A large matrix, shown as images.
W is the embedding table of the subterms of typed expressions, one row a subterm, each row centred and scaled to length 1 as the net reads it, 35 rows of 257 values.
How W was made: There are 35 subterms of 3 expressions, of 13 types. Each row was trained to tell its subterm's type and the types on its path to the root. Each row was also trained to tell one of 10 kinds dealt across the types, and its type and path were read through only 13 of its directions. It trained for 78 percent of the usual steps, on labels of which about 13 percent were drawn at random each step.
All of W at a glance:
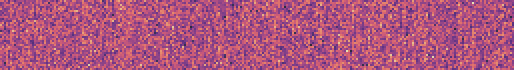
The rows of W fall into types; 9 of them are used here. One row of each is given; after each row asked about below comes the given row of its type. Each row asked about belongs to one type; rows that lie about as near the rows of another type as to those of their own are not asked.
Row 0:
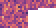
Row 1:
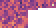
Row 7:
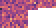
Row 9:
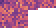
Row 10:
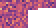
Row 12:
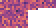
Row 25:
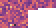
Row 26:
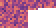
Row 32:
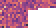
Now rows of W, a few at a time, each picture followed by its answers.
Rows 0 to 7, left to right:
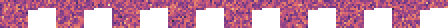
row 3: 9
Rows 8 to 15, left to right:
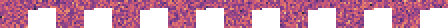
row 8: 25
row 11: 26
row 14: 10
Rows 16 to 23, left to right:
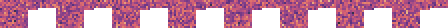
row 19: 32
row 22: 0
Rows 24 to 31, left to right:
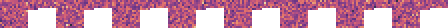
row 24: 12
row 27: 25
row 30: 12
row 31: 26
